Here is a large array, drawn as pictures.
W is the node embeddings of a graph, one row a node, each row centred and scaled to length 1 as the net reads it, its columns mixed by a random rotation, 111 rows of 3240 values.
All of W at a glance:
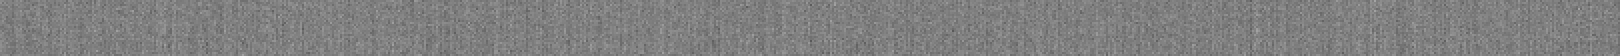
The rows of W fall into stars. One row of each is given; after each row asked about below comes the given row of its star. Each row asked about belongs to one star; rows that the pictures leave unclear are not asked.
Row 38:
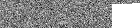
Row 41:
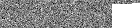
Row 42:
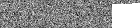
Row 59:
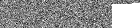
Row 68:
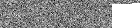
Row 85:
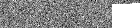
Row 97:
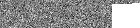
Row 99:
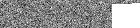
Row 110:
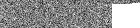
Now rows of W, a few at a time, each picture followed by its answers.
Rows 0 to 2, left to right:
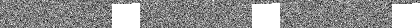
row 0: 59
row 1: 110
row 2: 99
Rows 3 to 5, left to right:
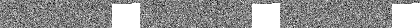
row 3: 68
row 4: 97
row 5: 68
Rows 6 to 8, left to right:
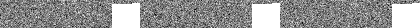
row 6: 41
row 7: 42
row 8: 41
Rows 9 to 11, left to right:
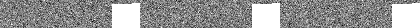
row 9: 59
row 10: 41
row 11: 85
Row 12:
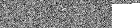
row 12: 38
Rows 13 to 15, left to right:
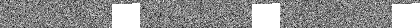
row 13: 110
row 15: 99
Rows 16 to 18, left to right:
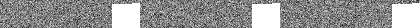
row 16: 42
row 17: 42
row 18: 85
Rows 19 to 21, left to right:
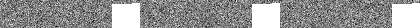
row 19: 59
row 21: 68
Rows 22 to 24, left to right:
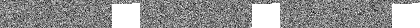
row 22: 38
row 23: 68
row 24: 41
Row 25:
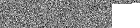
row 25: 68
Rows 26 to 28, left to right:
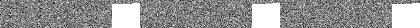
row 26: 68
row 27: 42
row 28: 110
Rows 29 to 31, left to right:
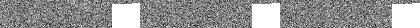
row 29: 41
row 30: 59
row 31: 110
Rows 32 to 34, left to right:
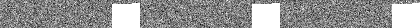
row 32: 68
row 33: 97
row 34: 38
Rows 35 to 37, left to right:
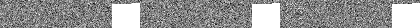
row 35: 59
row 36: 68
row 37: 110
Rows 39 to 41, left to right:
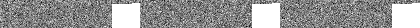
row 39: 99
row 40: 99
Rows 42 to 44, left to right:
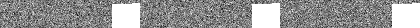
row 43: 59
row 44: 38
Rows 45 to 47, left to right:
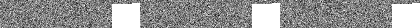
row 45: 85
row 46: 85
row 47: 99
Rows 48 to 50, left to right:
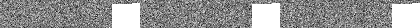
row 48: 42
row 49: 68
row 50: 110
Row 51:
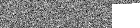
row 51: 42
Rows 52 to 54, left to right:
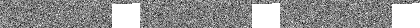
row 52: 41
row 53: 99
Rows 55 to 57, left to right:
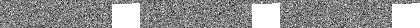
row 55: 42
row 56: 110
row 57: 110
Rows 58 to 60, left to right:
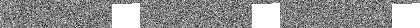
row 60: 41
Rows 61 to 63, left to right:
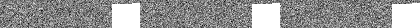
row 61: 42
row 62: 110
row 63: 110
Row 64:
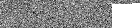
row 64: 41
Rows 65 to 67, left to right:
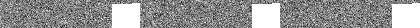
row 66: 99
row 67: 59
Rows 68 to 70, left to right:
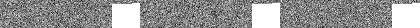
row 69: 85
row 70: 42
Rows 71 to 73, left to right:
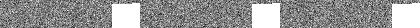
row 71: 85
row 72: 42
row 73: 68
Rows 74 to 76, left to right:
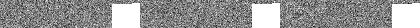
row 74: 68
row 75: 41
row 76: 99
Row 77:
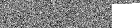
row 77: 38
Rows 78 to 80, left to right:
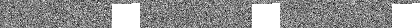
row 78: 59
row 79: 38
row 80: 41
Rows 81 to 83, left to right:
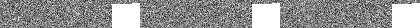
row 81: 59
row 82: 85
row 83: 59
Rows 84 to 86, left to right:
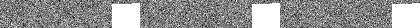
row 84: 59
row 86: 42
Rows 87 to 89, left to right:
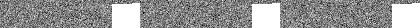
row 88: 85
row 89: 97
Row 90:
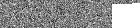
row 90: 42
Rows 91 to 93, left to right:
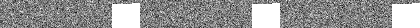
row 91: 42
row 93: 97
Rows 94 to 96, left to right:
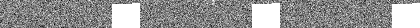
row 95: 41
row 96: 110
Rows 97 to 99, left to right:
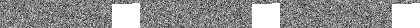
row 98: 42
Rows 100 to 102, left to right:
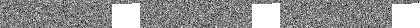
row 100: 97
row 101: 85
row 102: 97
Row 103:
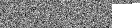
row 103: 110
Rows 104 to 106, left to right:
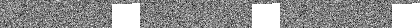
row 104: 99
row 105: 110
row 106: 97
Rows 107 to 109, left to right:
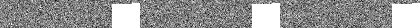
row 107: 59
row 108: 38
